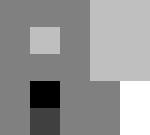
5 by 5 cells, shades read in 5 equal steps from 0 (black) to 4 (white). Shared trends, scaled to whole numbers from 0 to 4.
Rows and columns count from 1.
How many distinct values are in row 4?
3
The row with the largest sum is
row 2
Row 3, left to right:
2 2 2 3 3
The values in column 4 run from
2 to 3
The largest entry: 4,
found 2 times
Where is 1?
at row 5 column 2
